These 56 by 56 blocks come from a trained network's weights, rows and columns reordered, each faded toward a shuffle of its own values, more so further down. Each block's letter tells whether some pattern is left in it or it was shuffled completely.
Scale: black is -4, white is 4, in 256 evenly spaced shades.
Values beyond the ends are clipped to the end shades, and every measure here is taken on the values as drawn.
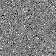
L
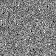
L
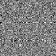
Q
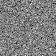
L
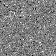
L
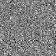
Q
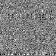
Q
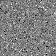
L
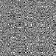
Q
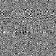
Q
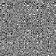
Q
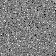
L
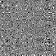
Q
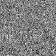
Q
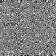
Q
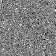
L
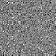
Q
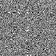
Q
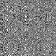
Q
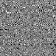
Q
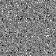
Q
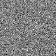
Q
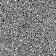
L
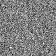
L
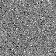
L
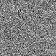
Q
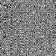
Q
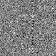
Q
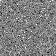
L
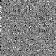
Q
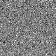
Q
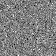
L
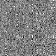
Q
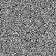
Q
